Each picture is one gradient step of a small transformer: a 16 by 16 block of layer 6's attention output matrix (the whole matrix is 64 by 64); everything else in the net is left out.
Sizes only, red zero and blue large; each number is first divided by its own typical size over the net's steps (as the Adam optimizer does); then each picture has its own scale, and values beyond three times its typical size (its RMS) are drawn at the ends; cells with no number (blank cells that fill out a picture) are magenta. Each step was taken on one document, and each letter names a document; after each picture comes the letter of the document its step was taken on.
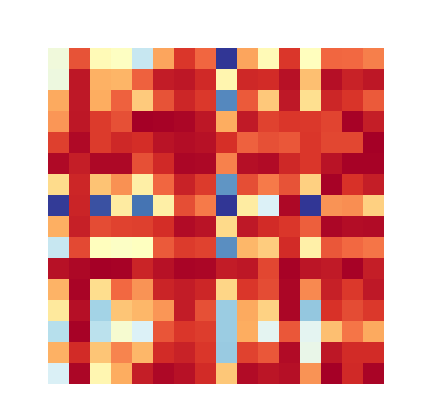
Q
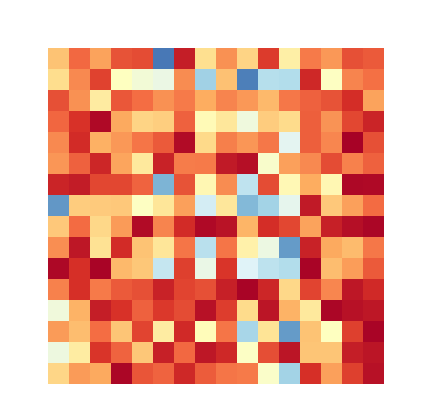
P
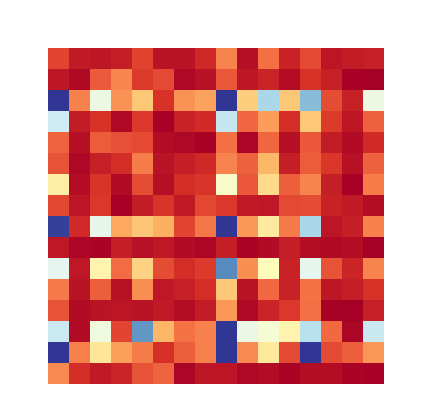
Q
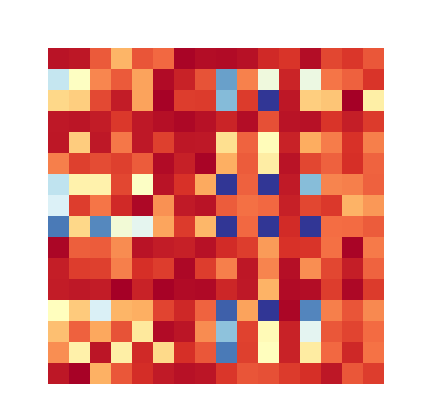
Q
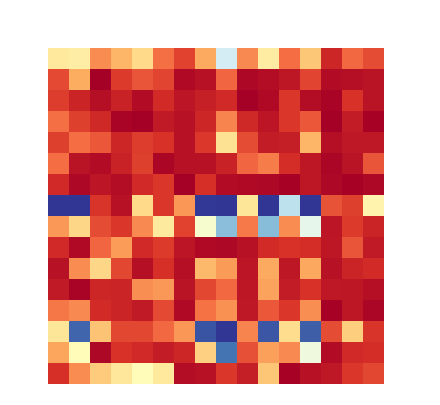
Q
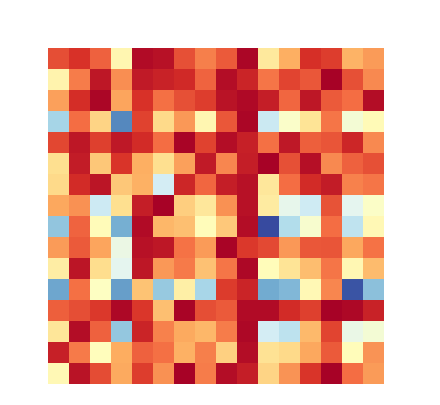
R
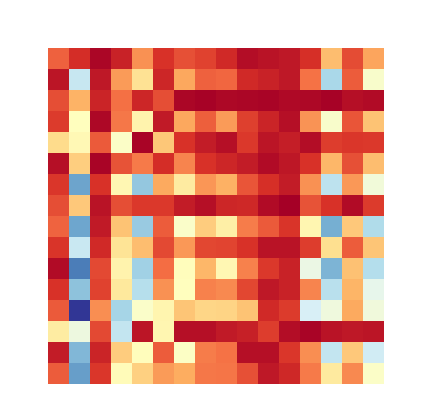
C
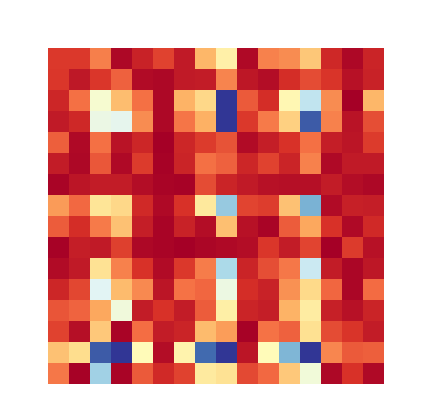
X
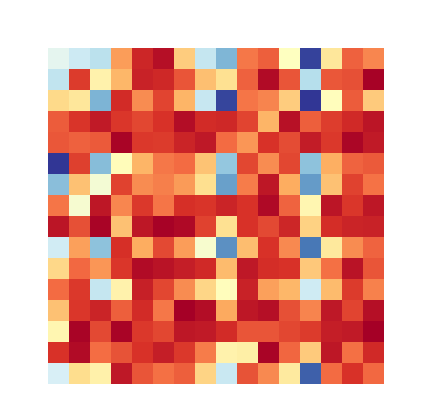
X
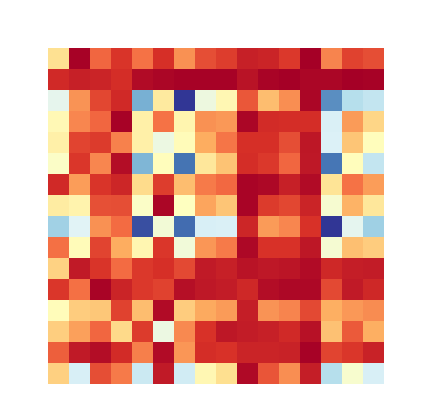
C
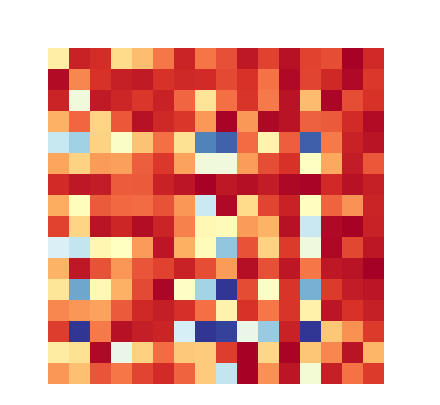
X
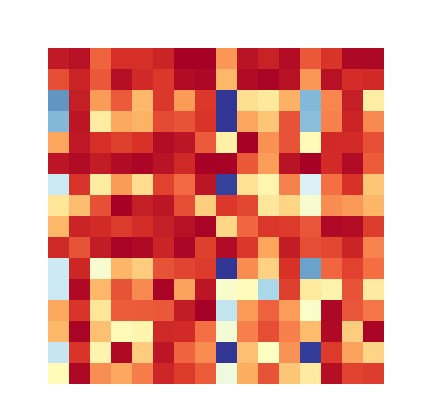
Q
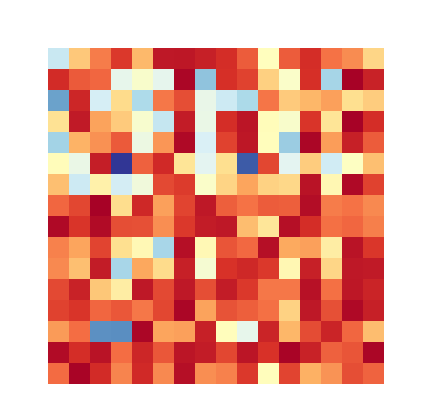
P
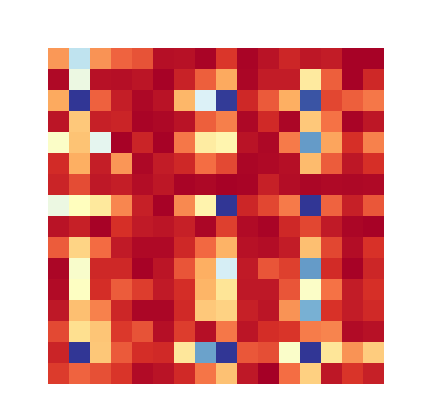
X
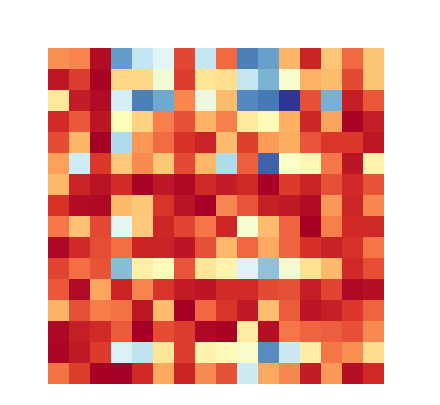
P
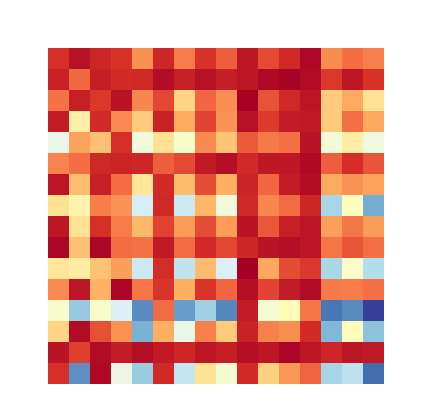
C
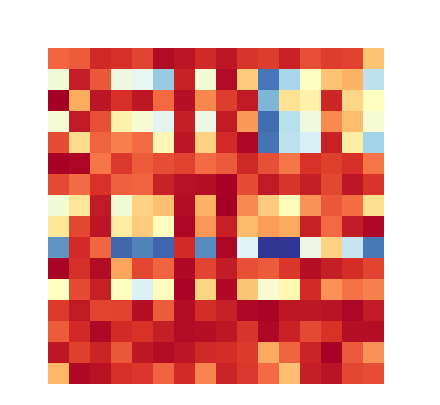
P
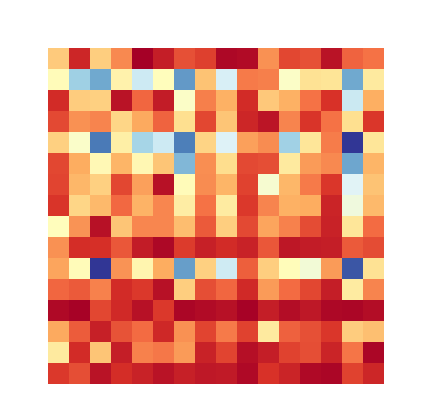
R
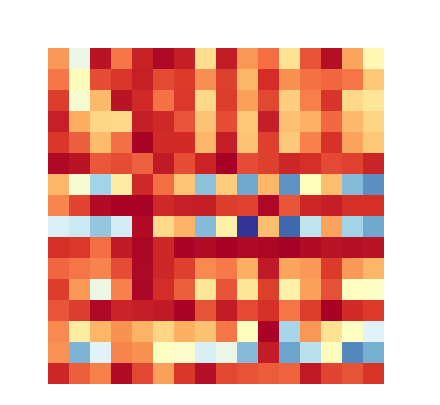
R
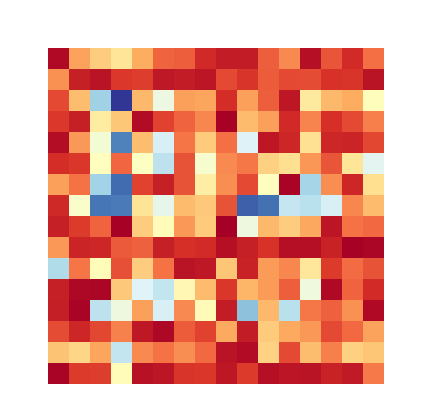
P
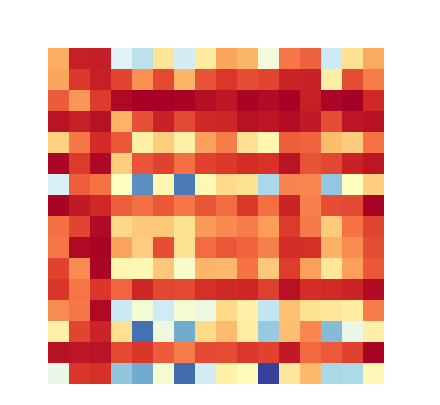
C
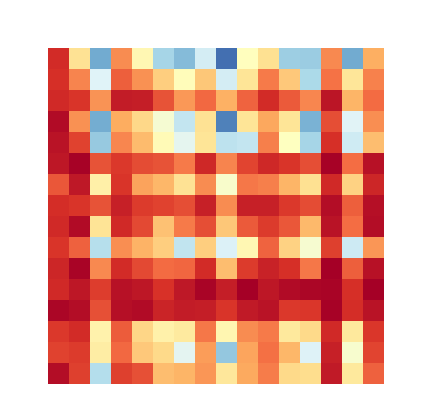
R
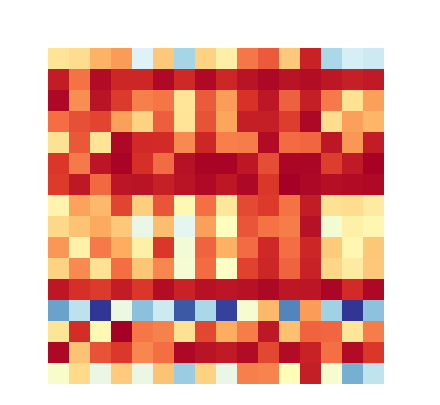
C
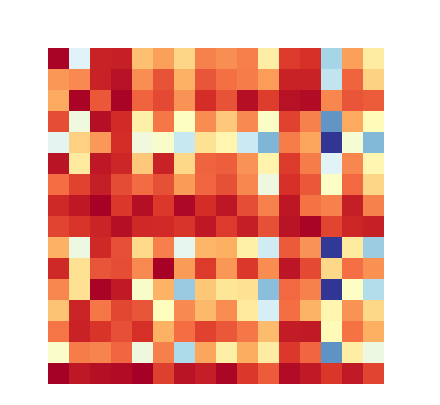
C
